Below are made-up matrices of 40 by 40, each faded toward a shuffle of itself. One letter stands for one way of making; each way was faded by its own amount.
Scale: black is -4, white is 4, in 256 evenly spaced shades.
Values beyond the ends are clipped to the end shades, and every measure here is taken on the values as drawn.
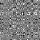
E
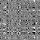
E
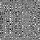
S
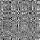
E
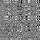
E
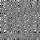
E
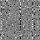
S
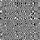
E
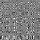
E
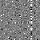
S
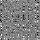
S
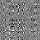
E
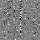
S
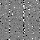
S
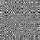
E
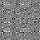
E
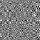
E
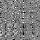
S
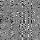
S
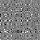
E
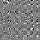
E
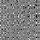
E
